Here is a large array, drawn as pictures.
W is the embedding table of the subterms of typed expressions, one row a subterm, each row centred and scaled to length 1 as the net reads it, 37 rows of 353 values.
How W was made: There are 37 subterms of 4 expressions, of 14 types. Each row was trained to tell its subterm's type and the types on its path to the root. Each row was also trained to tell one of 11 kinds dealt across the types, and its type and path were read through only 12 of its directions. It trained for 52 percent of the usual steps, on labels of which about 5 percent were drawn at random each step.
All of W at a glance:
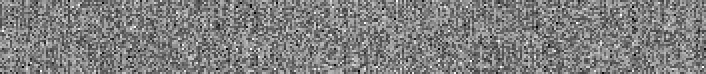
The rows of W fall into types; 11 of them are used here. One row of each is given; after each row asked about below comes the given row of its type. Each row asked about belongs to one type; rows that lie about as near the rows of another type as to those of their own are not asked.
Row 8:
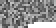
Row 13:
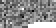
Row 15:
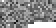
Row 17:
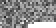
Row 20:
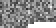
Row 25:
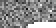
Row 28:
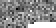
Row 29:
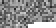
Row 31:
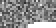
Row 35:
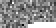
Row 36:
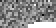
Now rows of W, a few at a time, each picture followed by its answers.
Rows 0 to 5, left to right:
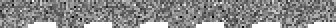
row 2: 15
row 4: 17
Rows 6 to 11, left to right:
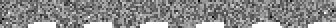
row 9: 36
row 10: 31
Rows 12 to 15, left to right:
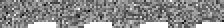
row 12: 17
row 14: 36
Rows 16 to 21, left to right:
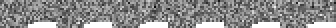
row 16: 20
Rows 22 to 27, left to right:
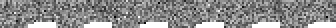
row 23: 35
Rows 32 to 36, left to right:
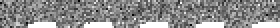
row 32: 20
